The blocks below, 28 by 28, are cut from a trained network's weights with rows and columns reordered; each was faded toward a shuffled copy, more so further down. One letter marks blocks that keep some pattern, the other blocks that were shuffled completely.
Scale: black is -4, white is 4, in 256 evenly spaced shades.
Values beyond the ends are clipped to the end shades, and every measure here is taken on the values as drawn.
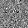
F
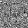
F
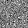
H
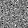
H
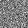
H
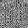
F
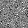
H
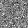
H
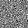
H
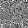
F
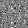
F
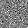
H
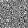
F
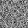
F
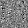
F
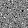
H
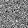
H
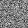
H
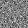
H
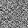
F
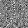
F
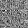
F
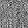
F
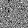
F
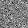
H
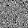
F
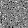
H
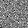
H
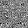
F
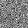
F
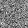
H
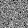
H
